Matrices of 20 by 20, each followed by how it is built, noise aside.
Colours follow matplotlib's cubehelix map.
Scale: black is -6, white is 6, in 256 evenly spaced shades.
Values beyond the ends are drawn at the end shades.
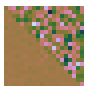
upper triangular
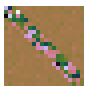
banded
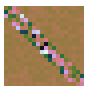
banded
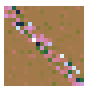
banded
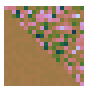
upper triangular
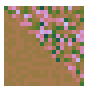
upper triangular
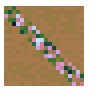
banded
